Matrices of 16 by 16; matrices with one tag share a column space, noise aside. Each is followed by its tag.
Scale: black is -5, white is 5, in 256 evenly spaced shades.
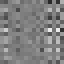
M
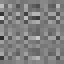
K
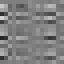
K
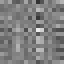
M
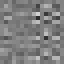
K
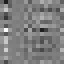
M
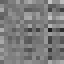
M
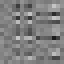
K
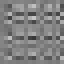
K
